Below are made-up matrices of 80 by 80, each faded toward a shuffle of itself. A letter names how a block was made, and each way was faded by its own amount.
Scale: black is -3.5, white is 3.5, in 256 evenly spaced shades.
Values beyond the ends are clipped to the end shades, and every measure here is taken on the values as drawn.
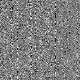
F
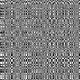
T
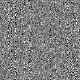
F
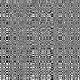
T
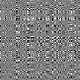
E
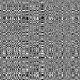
T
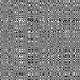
E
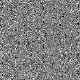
F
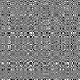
E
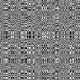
T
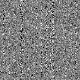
F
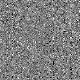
F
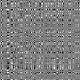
E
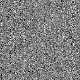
F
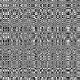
T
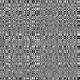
T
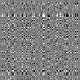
E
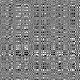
E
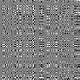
E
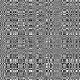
T
